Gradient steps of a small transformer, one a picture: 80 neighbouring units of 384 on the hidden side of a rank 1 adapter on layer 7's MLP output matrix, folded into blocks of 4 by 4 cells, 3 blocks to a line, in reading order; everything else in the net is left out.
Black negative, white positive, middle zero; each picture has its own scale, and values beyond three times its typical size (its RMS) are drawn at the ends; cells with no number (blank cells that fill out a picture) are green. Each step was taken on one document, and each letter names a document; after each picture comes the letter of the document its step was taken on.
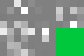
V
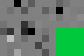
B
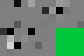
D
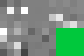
V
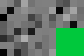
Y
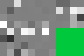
V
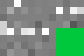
V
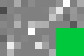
D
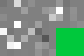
D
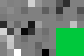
B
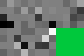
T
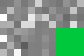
Y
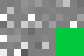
Y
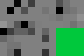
B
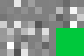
V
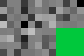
Y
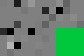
D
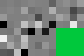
Y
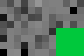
T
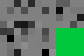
B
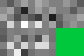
T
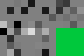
B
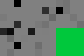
D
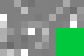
V
